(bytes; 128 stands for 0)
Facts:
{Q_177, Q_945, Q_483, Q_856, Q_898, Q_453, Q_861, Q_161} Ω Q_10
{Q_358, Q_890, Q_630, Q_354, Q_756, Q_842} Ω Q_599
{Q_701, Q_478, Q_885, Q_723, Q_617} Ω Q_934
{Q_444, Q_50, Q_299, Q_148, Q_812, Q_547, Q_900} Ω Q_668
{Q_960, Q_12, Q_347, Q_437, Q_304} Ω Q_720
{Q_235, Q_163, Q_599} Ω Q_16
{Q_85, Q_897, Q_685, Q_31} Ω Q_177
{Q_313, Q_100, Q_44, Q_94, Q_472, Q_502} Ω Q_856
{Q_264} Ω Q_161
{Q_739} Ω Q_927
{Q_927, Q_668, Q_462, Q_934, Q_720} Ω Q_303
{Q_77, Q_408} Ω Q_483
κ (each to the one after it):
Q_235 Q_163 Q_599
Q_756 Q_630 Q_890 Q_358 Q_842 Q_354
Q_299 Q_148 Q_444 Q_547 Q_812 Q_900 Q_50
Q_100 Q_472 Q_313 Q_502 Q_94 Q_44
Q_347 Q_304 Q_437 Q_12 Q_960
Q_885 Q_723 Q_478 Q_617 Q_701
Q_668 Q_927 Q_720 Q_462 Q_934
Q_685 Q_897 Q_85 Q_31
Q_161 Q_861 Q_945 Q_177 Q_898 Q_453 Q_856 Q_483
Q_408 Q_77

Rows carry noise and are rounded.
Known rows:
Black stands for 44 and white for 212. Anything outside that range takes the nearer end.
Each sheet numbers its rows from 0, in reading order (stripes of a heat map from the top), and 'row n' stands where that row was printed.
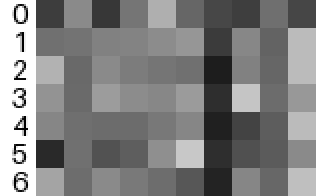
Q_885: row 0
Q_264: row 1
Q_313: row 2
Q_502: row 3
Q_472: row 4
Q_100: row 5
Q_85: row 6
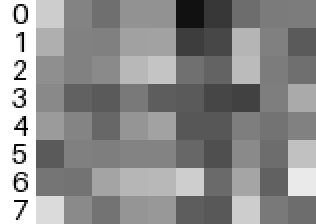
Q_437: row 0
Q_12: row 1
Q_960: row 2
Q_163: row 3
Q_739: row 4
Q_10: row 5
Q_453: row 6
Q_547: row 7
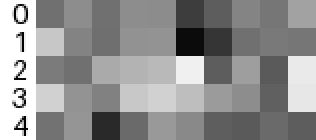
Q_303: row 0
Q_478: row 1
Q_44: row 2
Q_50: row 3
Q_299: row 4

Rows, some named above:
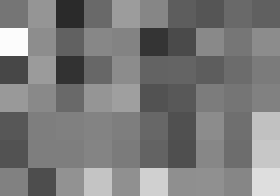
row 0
Q_299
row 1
Q_444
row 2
Q_668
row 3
Q_739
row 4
Q_10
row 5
Q_10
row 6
Q_354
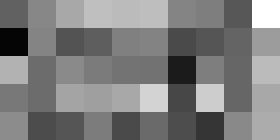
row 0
Q_483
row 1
Q_161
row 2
Q_313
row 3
Q_94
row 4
Q_630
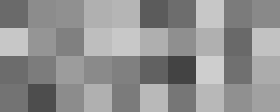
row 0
Q_934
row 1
Q_900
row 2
Q_177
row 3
Q_842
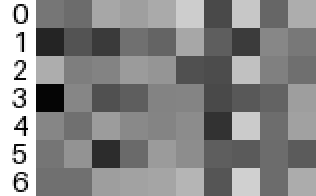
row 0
Q_94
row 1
Q_756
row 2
Q_462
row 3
Q_161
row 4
Q_31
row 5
Q_299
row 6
Q_898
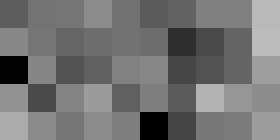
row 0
Q_16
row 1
Q_861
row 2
Q_161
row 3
Q_358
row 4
Q_720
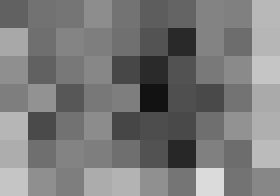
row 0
Q_16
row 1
Q_945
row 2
Q_599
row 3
Q_927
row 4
Q_890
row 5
Q_945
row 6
Q_812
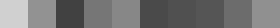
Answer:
Q_148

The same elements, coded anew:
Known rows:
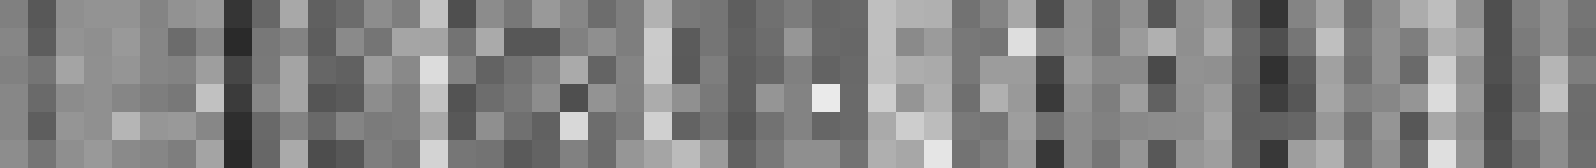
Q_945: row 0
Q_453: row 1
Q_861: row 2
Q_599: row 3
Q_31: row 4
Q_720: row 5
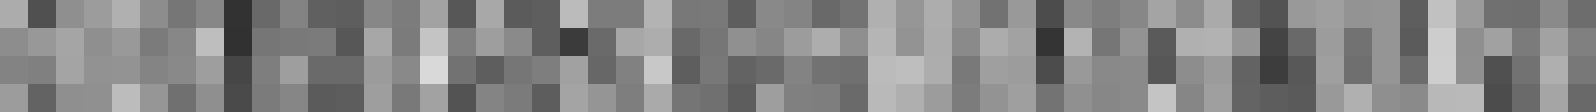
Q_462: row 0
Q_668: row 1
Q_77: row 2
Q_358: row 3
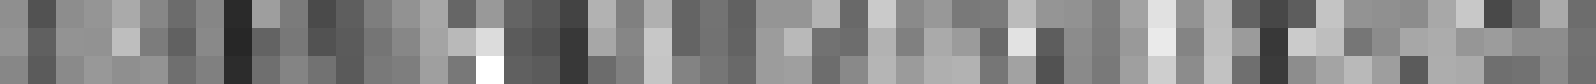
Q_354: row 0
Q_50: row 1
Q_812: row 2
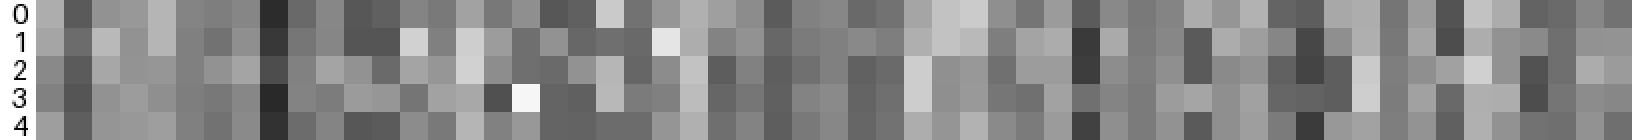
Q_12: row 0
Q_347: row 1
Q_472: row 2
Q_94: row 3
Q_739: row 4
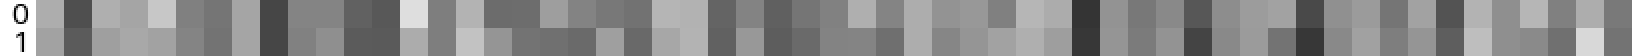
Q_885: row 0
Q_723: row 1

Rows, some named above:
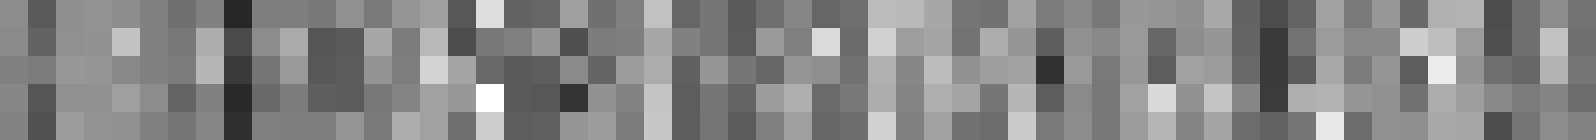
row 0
Q_898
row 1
Q_890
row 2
Q_927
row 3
Q_900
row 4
Q_44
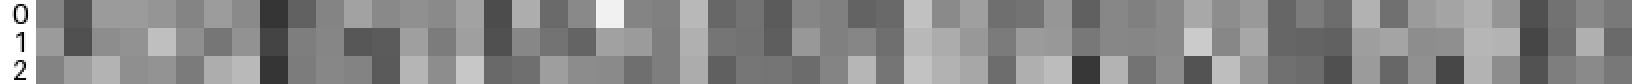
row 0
Q_502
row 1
Q_358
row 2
Q_161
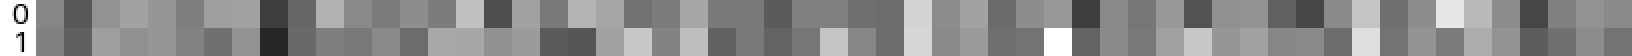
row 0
Q_313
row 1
Q_856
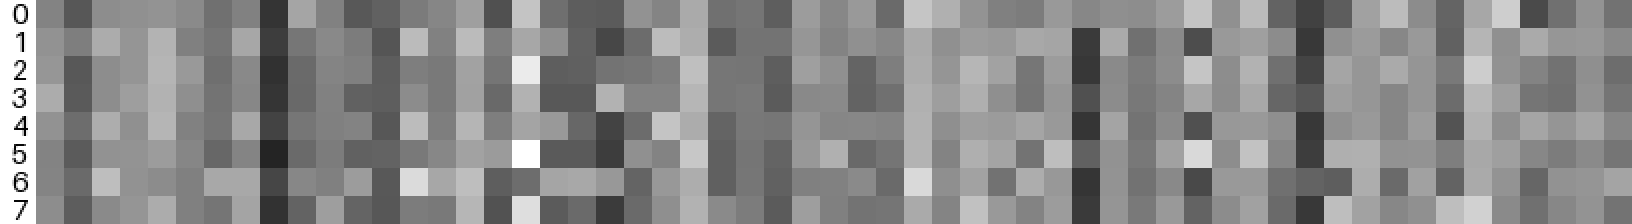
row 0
Q_842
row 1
Q_299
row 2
Q_547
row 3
Q_462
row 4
Q_299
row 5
Q_900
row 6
Q_100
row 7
Q_444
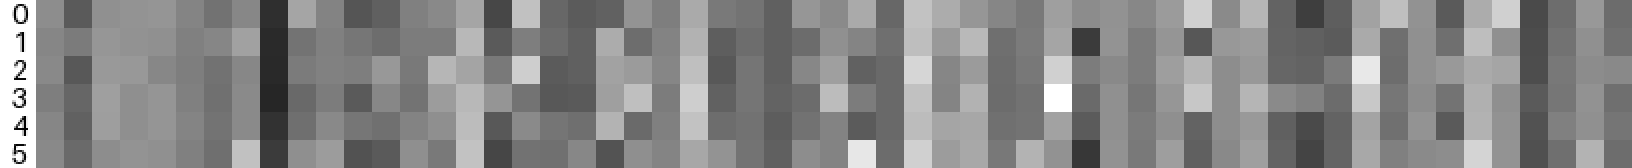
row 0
Q_842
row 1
Q_10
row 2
Q_44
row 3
Q_483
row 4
Q_264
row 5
Q_599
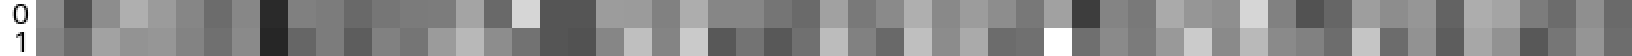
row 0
Q_934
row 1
Q_483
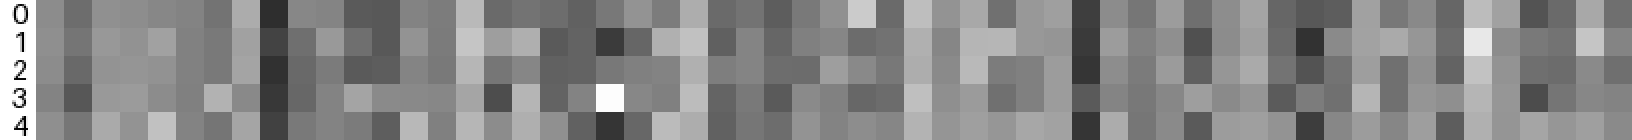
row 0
Q_16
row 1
Q_148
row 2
Q_303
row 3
Q_502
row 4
Q_299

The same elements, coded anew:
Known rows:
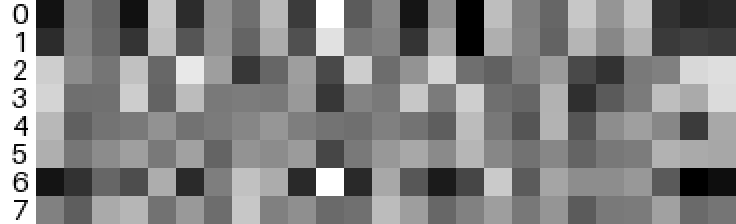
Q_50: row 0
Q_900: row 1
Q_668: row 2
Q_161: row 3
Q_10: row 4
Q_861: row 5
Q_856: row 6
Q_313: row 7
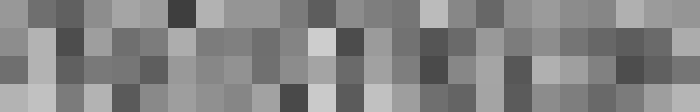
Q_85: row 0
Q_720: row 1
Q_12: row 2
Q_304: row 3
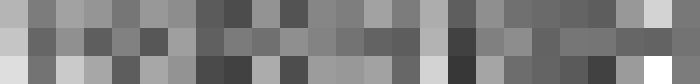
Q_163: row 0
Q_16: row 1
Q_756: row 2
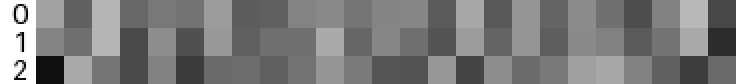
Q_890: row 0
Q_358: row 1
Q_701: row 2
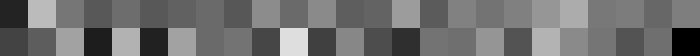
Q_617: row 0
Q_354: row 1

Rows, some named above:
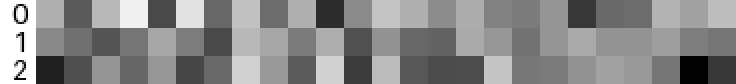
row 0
Q_100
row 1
Q_31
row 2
Q_44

